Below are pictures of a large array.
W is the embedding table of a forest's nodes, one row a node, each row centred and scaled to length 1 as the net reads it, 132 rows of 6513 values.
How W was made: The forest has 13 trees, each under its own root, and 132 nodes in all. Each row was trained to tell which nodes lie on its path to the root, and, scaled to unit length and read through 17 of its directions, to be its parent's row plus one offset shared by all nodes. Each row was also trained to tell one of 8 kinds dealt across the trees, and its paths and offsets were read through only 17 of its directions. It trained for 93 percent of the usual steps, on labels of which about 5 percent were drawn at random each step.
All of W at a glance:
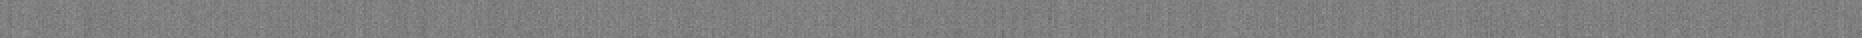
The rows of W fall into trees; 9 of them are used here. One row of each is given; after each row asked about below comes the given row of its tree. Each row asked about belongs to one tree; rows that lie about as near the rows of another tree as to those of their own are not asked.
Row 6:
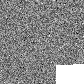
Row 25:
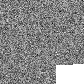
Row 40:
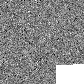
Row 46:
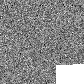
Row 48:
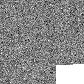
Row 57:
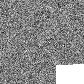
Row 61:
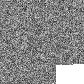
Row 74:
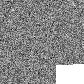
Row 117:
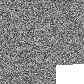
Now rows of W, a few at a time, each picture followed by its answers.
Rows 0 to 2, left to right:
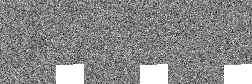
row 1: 6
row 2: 46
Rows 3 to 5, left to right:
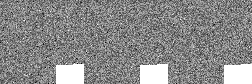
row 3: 57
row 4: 48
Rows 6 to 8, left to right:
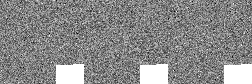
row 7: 25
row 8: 25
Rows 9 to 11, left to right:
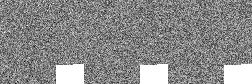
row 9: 46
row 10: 40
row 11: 57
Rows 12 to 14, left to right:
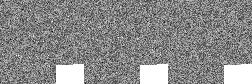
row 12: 46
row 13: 61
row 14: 57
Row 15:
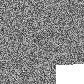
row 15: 48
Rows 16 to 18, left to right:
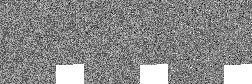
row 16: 48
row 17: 74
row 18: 57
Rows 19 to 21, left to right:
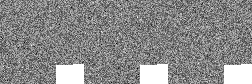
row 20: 25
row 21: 74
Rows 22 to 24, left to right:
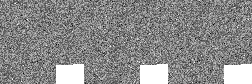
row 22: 6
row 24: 61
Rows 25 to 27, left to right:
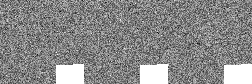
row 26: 25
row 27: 74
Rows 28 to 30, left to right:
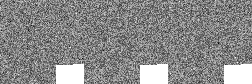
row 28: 46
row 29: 48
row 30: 61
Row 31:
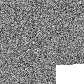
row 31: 61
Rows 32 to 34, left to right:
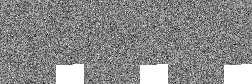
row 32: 61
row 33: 46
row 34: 74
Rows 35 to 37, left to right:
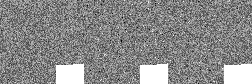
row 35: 57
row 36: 25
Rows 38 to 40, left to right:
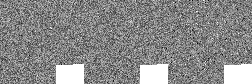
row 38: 57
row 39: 74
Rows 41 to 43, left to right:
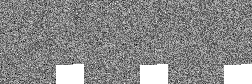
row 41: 57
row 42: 40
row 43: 57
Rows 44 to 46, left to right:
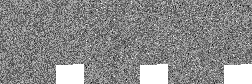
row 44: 57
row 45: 61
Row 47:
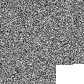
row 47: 74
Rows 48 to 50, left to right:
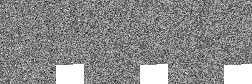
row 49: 61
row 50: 61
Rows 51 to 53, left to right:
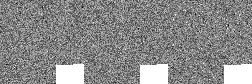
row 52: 25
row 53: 40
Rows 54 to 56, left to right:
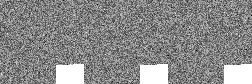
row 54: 74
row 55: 40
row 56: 25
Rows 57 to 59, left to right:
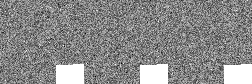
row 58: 61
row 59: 46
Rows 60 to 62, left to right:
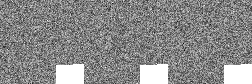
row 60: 74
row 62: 25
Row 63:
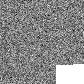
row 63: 6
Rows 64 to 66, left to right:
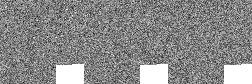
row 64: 61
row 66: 74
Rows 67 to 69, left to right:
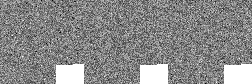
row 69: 40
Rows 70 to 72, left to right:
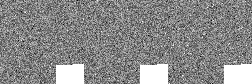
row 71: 25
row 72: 25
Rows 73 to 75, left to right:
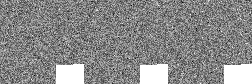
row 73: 74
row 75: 46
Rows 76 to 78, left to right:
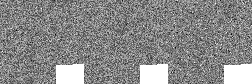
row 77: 57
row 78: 61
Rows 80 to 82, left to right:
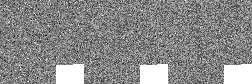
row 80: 117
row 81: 57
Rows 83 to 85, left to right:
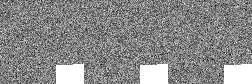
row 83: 46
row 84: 48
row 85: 74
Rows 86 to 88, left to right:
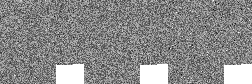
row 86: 61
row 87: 74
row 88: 6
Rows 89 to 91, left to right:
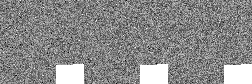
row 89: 74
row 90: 57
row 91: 25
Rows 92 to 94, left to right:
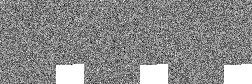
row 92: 117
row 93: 61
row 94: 74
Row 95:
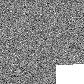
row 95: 40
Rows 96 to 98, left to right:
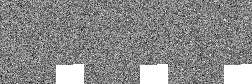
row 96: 25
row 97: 6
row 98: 61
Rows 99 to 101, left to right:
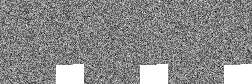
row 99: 117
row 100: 46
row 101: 48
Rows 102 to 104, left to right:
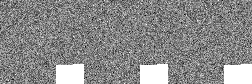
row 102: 74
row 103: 40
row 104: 117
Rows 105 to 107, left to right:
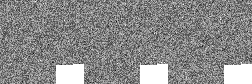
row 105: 48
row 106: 6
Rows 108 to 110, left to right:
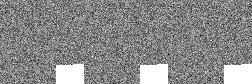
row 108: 117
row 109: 117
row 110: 25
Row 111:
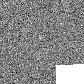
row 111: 25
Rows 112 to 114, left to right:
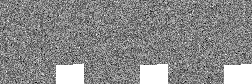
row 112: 57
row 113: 48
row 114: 25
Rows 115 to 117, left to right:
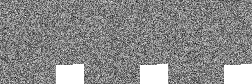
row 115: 57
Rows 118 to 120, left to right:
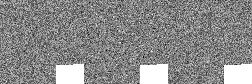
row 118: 57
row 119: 117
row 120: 57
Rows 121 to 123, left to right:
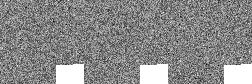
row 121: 61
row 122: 57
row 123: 25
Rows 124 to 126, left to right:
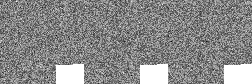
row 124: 46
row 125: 61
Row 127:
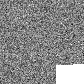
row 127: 6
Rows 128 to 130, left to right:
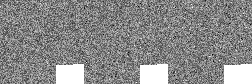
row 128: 48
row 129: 74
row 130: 61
